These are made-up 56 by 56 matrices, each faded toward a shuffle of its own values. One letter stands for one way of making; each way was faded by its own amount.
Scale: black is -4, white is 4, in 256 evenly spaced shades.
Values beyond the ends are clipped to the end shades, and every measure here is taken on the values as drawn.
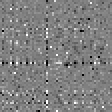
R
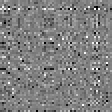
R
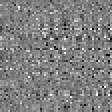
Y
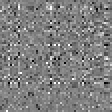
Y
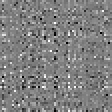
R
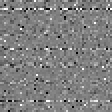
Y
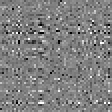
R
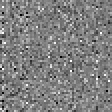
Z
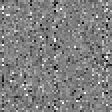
Z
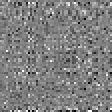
Y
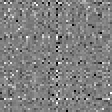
R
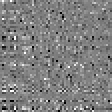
R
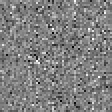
Z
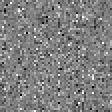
Z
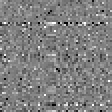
Y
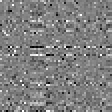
Y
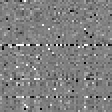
Y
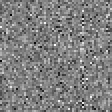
Z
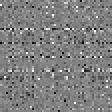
Y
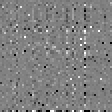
R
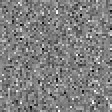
Z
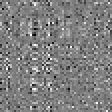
R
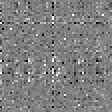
R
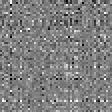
R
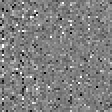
Z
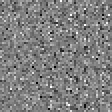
Z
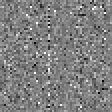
Z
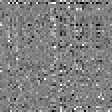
R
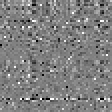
Y
